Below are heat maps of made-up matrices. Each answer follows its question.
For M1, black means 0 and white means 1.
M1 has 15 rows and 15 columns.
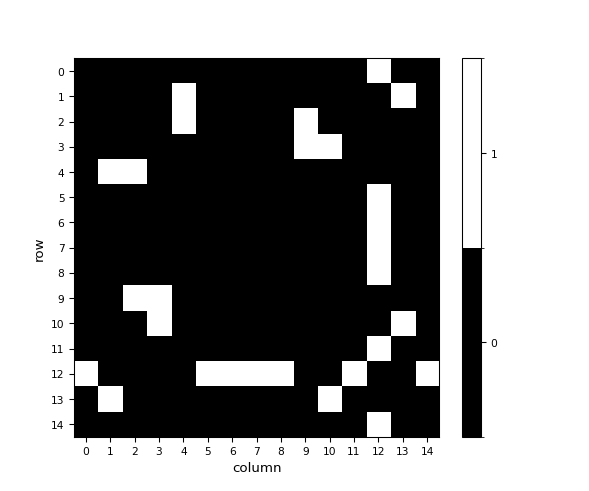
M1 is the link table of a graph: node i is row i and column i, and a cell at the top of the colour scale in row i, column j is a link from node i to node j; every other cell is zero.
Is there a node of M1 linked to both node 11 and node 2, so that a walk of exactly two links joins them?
no
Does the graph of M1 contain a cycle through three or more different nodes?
yes
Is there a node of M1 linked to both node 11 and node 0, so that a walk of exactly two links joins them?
yes
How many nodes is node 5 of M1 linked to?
1
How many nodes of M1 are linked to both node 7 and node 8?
1
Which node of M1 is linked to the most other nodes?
node 12
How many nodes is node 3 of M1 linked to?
2
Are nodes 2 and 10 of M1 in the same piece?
yes
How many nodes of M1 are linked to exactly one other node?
7
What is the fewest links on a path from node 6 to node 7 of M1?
2
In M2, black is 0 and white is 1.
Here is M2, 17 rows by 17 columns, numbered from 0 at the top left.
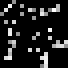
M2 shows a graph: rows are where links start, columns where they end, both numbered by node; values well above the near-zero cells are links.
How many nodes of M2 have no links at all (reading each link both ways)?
1
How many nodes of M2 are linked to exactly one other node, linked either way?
3
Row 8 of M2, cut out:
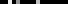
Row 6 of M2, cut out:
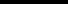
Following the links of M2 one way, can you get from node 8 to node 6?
no
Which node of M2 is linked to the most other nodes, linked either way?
node 2
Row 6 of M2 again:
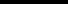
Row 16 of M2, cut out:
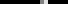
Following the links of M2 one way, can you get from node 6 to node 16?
no
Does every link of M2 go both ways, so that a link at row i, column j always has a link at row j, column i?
yes
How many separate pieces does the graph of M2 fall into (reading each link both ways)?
2
